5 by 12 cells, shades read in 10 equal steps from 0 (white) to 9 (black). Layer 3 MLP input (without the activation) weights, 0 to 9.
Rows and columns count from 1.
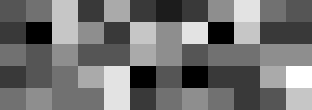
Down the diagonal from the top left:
6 9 4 3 1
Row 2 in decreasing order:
9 9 7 7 7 7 4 4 2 2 2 1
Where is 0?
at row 4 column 12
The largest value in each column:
7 9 5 7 7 9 8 9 9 7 7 7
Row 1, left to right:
6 5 2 7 3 7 8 7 4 1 5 6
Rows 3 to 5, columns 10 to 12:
5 4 4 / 7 3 0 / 7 6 2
